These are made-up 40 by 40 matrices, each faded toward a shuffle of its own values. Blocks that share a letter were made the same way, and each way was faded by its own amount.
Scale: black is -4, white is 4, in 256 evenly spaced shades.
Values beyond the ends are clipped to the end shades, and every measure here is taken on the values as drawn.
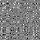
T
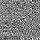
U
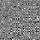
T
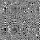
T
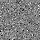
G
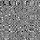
T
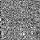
U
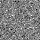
G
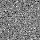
G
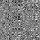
T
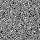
G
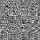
U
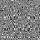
T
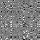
T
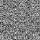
U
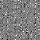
T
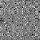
T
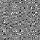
T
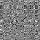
T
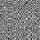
T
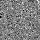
G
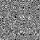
U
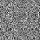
U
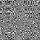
T
